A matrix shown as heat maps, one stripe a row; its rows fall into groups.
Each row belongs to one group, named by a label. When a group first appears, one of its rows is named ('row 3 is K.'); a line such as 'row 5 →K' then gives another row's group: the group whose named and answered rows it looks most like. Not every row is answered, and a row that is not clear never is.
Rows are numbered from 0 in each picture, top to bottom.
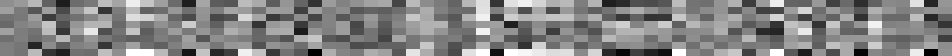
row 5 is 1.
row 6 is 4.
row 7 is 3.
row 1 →4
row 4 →4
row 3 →4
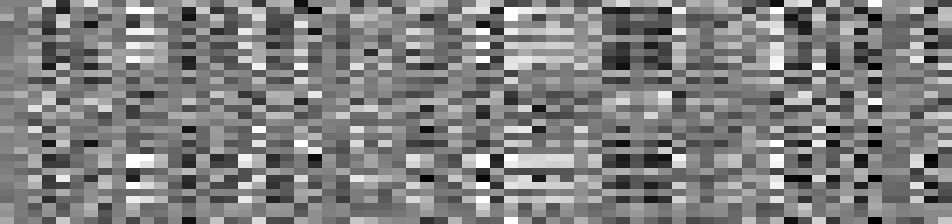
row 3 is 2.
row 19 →1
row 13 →1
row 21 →1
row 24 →1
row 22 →3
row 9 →2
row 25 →2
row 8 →3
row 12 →2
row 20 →2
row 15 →2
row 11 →2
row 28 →3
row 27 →1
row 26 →3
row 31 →2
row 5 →1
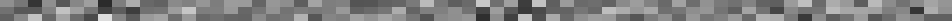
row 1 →1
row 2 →2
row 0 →4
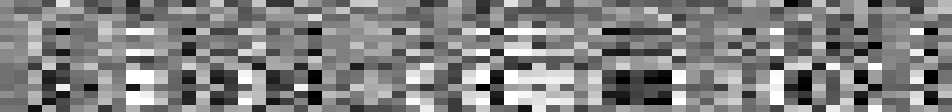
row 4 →3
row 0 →2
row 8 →1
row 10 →3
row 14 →3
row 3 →2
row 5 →2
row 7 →3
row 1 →1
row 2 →1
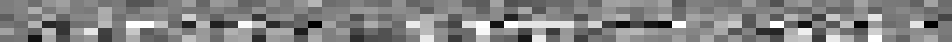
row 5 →4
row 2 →4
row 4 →4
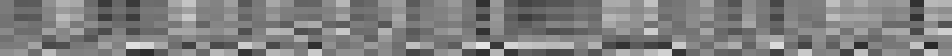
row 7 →1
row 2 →1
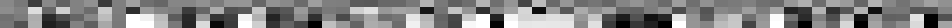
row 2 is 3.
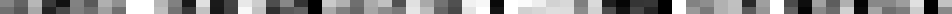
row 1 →3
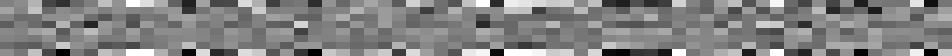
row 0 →3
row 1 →2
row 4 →4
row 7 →3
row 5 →4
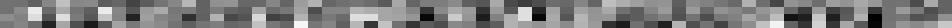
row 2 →2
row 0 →1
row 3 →2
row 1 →2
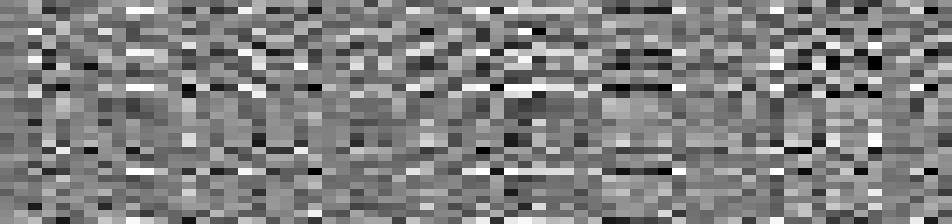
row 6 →4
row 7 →3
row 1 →3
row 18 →4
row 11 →4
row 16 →1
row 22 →1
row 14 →1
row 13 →2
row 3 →1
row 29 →4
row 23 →4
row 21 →2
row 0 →2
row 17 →4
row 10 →1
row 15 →1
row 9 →2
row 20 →4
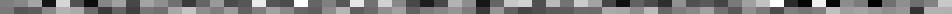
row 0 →2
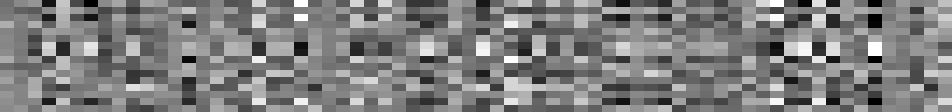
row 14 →2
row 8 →2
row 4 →1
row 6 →4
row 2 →2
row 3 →2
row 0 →2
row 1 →1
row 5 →4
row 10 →1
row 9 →1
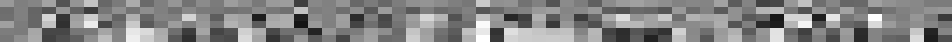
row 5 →3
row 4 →3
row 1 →2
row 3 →4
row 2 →4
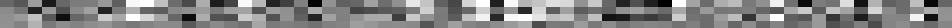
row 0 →3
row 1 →4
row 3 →2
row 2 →3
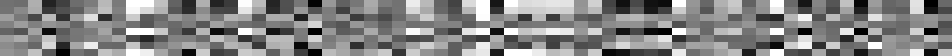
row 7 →3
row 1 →3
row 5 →1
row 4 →3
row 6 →4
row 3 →1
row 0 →3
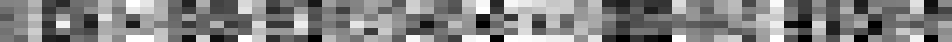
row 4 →2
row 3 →2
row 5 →3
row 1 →3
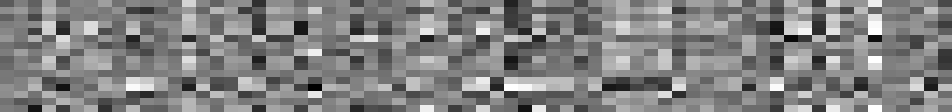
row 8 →4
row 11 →3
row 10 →1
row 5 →2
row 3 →4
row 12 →3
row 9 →4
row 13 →1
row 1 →1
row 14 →1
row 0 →4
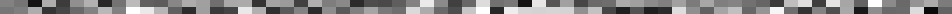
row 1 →3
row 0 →4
